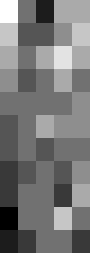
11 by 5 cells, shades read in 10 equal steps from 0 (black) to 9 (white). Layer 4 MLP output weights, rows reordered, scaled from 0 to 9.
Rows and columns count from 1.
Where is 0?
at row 10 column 1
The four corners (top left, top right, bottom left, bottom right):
9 6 1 2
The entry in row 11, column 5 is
2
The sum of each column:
42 39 43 54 54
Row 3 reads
6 4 6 8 6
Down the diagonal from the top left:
9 3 6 6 5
